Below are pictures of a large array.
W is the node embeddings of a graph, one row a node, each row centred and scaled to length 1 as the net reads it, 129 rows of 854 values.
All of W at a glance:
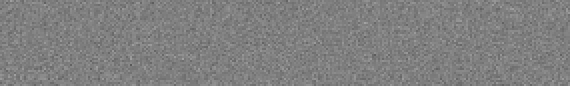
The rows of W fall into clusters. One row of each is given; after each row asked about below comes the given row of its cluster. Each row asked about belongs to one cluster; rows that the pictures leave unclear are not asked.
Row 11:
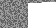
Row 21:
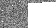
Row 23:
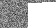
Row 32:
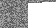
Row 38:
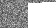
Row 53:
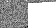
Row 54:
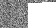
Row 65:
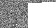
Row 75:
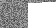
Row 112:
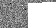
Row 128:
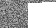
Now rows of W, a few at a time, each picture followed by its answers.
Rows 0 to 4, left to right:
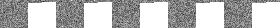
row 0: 53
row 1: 11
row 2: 21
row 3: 23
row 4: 38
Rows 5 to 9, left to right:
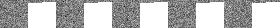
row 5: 38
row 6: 21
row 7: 75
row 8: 65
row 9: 23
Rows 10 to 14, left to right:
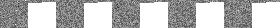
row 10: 65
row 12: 23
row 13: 23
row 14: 128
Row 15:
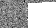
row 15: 128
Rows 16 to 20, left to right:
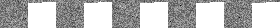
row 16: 21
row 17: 75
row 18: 38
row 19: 21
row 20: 75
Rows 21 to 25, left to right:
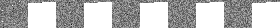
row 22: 11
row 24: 11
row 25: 54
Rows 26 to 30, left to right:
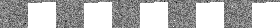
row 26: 23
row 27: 112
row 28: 54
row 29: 38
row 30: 38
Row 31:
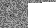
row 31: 21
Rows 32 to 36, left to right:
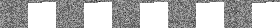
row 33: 53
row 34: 128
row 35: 11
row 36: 32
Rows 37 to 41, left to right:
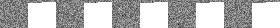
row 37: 11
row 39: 21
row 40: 65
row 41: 53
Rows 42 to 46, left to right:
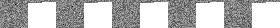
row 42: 32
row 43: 53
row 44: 53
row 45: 32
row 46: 128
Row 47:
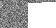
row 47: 23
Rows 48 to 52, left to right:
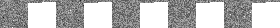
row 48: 128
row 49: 128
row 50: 38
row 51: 21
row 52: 38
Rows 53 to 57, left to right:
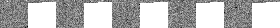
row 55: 75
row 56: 32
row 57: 53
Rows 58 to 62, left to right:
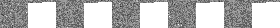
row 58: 112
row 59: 128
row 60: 38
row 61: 65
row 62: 128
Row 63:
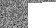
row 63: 21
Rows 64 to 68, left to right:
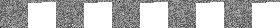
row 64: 21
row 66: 53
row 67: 128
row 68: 128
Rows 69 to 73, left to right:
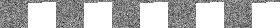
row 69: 32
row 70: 21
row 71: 23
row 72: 21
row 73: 112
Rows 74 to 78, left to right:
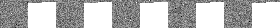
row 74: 65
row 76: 11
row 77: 32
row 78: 23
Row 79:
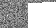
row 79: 112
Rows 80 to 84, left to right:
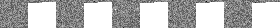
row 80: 53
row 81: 11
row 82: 128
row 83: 11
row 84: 23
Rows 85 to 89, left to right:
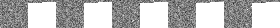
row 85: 112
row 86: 54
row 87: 11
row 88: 54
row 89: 11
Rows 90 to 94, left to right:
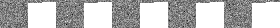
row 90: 112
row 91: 65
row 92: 53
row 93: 11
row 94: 23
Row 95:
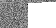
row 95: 75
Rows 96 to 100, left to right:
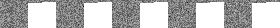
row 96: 32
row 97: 11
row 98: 38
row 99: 53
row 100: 112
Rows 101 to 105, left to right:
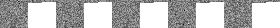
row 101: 65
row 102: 112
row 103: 65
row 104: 65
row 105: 32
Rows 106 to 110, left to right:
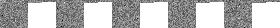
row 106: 75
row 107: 38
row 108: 21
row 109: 11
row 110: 32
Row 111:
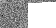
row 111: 75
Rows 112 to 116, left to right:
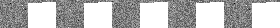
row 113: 128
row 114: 75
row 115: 23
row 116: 112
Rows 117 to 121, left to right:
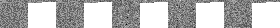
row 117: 75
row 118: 75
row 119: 21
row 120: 112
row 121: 128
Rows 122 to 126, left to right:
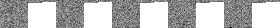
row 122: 32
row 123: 54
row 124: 53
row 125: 65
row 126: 53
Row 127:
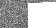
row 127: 128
